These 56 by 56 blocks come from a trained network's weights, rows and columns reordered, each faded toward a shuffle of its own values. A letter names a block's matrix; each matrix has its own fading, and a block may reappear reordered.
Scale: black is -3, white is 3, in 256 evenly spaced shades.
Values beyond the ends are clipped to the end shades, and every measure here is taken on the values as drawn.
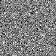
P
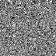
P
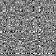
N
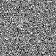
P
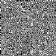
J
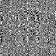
N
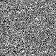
P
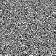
P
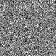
P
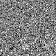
P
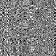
N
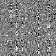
J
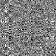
N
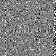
J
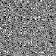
N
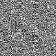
J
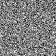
P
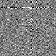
N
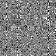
J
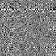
N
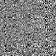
N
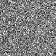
P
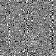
J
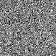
P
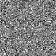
P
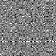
N
